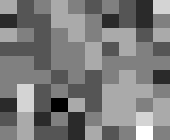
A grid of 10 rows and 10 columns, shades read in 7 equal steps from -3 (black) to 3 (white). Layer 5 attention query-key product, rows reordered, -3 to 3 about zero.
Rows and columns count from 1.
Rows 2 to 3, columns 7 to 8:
-2 -1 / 1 1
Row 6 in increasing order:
-2 -1 -1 0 0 0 0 0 0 1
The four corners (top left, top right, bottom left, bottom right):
1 2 0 0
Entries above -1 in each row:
6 4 8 5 9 7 7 6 7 6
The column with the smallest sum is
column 3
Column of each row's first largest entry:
10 4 1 6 6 8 2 2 9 9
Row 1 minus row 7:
1 -3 1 1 1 0 -1 -2 -3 2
